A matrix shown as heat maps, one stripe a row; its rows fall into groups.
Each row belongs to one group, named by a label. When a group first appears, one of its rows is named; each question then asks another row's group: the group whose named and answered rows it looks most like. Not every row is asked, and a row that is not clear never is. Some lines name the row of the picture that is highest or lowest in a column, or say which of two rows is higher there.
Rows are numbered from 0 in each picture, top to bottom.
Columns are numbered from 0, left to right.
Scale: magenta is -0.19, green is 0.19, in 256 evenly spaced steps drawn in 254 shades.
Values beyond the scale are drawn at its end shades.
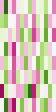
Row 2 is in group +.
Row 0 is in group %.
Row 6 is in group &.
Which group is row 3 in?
%
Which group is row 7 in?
%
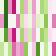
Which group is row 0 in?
%
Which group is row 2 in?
%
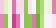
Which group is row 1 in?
&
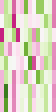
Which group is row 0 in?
&
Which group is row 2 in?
&
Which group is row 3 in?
+
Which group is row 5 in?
&
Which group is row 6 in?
%
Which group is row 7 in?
%
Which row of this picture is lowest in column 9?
3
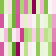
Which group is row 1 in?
&
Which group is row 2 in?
&
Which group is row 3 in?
&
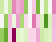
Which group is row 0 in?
&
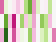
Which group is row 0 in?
&
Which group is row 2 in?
%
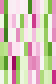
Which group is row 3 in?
+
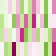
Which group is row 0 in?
+
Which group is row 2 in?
&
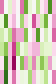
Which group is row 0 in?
&
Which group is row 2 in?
&
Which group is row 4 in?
%
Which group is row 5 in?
%
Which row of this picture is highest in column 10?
4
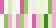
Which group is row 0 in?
&
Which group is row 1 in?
+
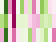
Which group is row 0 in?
%
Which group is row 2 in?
%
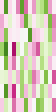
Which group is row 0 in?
%
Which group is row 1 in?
&
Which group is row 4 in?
%
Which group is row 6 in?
%
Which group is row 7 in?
&
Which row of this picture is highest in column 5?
0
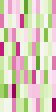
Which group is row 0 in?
+
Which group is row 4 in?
&
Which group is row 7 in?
+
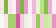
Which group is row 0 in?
%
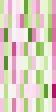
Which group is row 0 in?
+
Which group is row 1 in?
&
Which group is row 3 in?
&
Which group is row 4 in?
%
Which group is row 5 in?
&
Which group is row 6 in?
+
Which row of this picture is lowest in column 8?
2
